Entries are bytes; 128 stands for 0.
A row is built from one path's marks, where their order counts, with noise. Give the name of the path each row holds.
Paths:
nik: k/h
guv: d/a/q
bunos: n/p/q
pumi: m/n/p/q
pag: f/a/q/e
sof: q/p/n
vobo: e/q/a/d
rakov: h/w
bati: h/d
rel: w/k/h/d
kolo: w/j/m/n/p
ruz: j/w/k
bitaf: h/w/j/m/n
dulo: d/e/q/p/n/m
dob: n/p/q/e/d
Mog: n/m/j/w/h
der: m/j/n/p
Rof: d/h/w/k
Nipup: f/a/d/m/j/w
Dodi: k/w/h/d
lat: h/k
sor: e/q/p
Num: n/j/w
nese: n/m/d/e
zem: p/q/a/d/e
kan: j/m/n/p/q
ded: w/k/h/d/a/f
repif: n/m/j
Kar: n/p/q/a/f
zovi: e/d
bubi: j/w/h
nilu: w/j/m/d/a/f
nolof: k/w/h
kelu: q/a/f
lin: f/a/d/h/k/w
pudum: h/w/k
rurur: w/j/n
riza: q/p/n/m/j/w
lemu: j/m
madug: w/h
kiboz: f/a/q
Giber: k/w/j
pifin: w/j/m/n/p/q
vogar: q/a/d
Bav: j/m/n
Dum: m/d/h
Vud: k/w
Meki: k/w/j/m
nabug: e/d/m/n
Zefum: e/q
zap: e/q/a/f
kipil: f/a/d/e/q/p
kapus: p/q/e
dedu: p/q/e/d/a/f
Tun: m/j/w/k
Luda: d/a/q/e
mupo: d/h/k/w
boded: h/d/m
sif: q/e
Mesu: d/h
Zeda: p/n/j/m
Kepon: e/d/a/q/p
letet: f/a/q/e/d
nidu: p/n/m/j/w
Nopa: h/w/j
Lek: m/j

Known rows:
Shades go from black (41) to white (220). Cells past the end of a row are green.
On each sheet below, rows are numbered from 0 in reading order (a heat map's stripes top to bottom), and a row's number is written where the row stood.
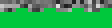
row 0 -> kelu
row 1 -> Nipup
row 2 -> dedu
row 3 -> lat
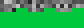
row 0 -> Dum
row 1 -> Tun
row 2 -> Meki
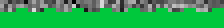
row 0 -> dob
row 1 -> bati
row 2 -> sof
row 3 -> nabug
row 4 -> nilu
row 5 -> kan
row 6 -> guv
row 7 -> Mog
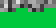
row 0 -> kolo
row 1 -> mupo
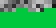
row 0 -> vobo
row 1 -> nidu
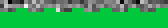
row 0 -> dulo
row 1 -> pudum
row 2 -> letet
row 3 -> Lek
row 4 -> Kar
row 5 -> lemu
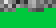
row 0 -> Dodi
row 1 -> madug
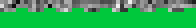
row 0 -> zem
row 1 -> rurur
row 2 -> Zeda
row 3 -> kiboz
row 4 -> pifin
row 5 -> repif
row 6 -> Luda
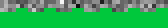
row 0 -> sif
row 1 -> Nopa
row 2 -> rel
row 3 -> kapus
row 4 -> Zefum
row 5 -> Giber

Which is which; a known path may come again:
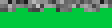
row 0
bunos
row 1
ruz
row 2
zovi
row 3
kapus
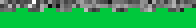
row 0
Bav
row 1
ded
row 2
der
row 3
pag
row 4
kiboz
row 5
repif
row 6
Rof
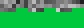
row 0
nik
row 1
rakov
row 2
Luda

